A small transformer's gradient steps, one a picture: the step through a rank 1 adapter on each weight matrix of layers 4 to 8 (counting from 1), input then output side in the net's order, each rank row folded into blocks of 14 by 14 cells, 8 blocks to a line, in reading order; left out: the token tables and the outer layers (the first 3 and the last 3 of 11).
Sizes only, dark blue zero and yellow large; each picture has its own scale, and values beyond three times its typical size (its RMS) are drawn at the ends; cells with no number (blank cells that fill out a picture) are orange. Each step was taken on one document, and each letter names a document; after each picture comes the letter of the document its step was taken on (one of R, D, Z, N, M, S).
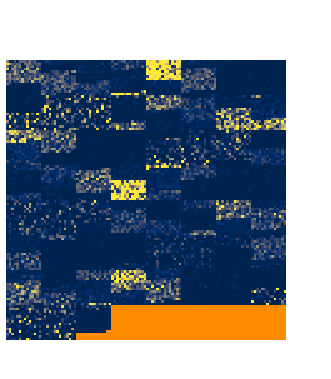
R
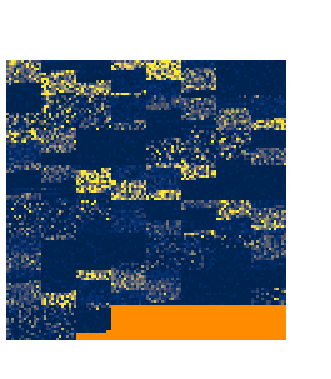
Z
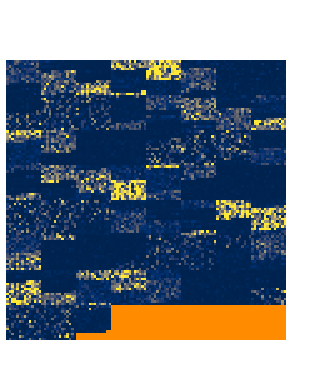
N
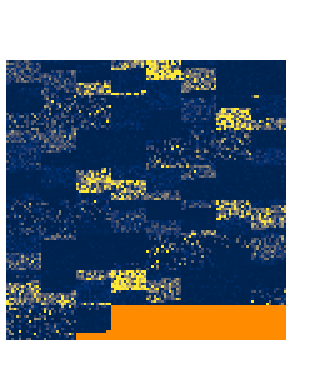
R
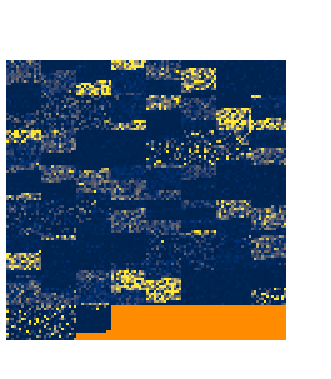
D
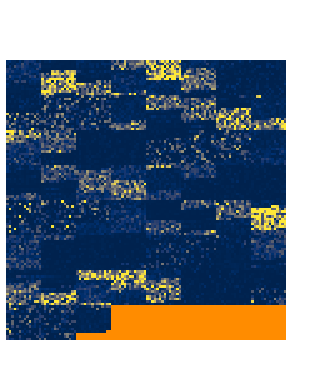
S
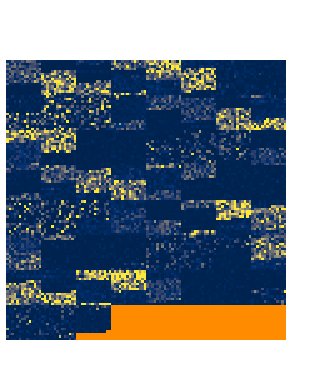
S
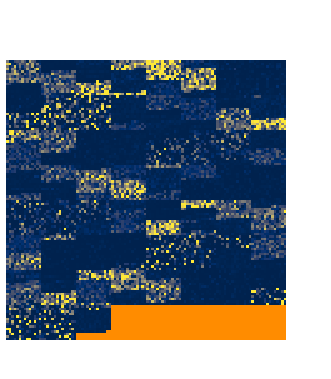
R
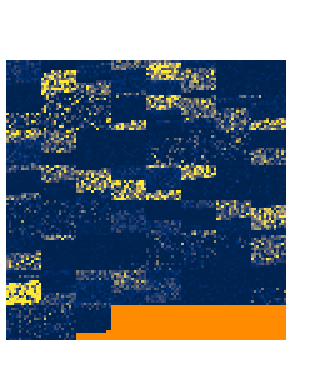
R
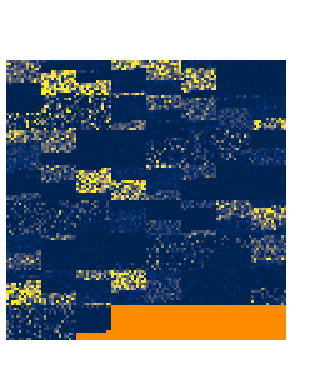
R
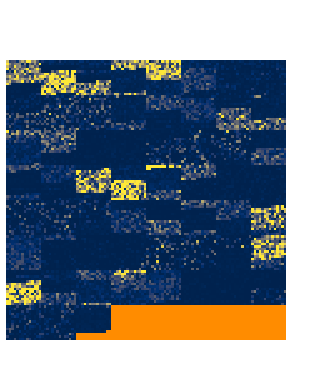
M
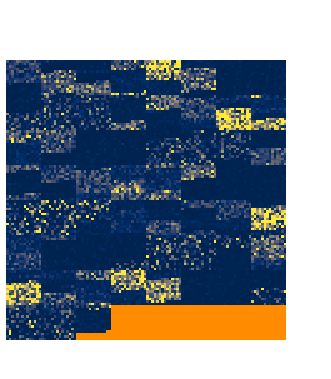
N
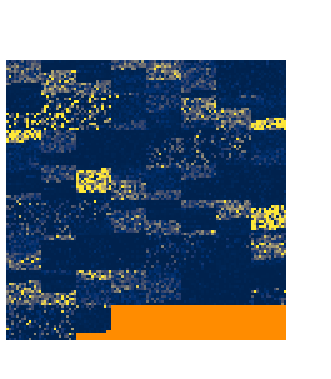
M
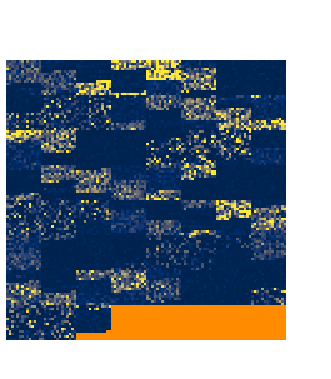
S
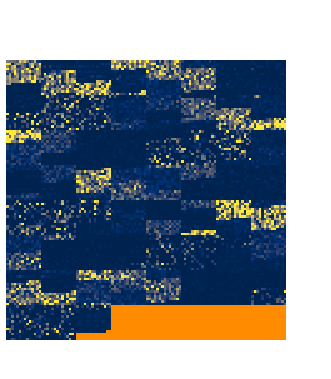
M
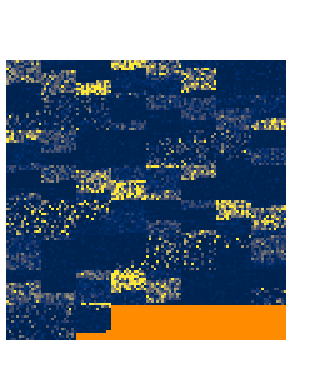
N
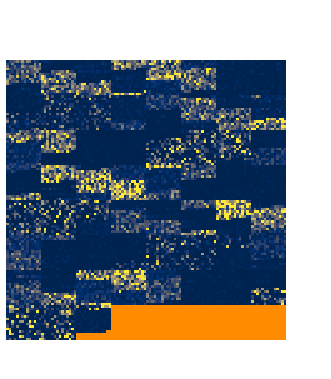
N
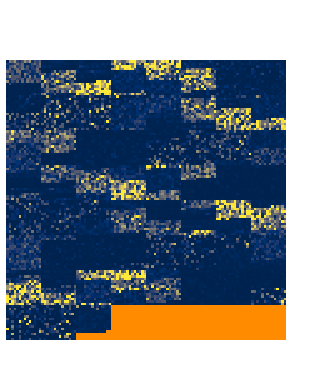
S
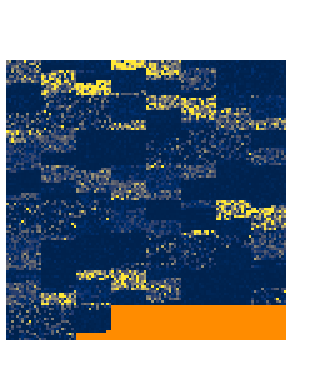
S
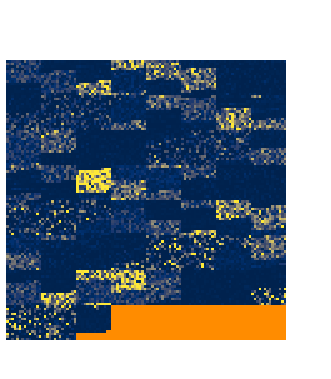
D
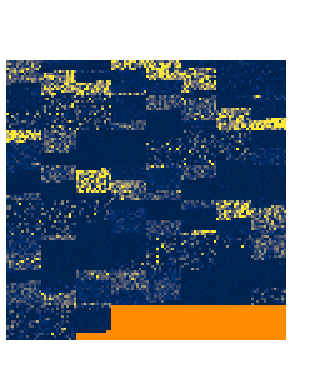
M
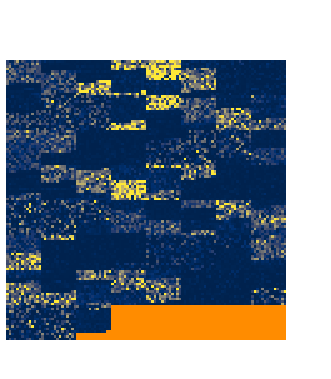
N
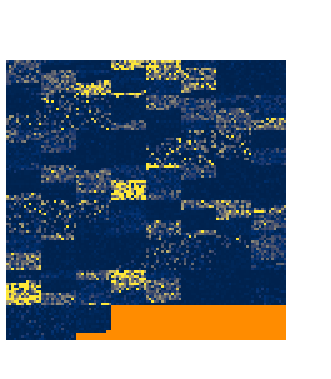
N
